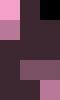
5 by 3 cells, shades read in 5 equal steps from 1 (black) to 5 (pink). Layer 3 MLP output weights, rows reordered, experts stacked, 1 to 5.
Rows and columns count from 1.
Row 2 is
4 2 2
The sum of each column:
15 11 12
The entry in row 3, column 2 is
2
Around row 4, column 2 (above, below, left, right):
2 2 2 3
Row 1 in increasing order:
1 2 5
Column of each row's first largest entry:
1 1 1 2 3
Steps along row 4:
up same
